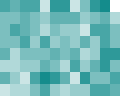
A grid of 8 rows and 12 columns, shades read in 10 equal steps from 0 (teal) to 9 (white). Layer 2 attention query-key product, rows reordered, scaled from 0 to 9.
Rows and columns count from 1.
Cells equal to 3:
16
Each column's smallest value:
2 2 2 2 0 1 1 2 1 1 0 1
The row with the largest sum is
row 8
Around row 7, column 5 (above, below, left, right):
3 2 2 1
